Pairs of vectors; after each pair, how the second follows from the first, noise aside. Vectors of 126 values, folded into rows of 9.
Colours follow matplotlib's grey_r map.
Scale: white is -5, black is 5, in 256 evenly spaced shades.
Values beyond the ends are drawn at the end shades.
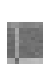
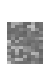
shuffled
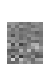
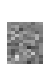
shuffled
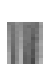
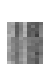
wrapped around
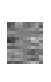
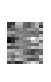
scaled up
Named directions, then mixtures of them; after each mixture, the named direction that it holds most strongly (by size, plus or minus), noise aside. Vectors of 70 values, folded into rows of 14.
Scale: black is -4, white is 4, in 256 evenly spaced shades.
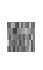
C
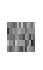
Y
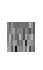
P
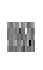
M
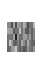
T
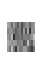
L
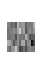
Y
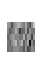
M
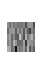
P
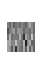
P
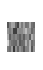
C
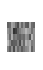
C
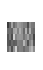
L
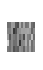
C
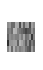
C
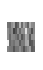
C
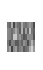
L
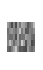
T
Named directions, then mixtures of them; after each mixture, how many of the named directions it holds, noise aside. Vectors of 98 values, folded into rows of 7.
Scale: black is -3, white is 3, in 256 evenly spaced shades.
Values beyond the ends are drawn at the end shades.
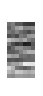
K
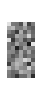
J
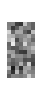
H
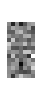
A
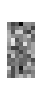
two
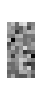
three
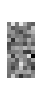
one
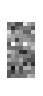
two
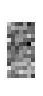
two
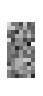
one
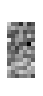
two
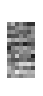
two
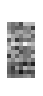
three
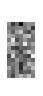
two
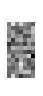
one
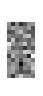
one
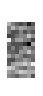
two
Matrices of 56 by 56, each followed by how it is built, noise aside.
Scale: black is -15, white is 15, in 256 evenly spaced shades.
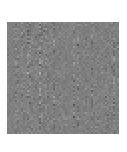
uneven columns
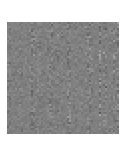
uneven columns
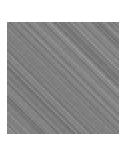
Toeplitz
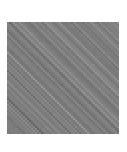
Toeplitz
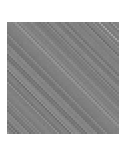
Toeplitz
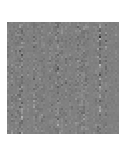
uneven columns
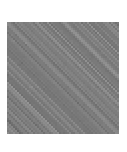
Toeplitz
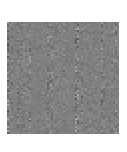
uneven columns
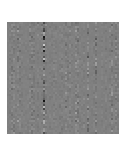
uneven columns
